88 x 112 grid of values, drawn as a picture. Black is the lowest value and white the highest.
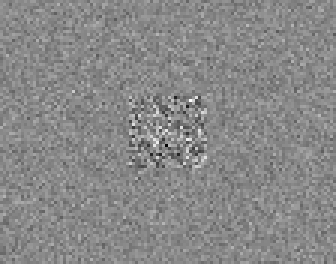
Grain: fine. Stripes: none. Odd patch: rougher, in the centre. Histogram: heavy tails on both sides. Roughest part: centre. Slope: none.
